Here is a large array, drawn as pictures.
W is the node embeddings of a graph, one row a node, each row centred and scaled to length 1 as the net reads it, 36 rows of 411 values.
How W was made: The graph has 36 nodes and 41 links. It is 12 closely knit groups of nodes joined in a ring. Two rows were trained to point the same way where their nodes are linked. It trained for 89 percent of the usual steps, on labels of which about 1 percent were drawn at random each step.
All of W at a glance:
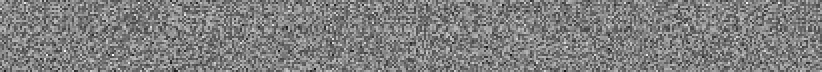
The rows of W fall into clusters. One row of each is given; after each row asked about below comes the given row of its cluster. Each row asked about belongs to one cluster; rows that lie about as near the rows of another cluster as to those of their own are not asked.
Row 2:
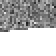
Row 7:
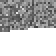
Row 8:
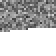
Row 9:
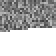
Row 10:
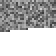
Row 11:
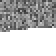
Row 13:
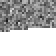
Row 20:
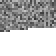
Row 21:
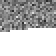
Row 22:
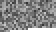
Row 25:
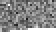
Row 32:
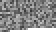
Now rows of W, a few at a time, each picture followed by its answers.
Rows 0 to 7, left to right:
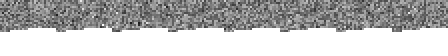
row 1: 13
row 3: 32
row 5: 32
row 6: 11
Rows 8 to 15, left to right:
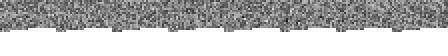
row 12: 8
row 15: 2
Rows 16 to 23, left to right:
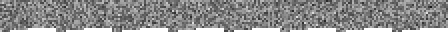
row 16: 25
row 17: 9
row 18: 7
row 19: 10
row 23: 20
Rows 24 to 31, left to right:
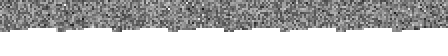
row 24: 9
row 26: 7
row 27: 2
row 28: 20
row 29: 22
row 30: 21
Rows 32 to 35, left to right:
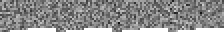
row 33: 22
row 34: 10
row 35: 11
